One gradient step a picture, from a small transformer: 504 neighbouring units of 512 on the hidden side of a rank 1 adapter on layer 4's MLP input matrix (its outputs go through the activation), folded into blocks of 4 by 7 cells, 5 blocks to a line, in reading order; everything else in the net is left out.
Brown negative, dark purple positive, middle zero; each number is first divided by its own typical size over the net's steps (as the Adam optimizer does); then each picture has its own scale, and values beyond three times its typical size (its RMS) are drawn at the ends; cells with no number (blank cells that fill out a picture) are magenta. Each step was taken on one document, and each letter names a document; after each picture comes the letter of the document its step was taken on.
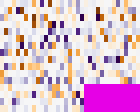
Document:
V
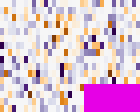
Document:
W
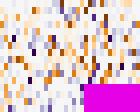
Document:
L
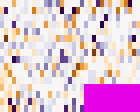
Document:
L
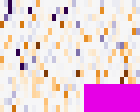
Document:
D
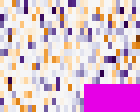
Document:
V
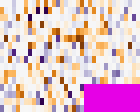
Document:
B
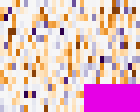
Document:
V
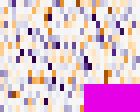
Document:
B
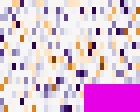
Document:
V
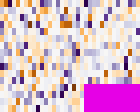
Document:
W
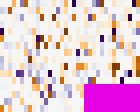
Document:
W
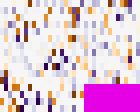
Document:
L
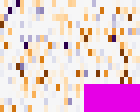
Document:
D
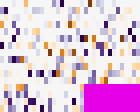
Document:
L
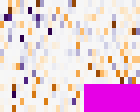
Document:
D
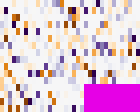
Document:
L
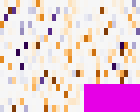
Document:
D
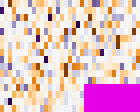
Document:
W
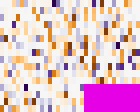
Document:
L
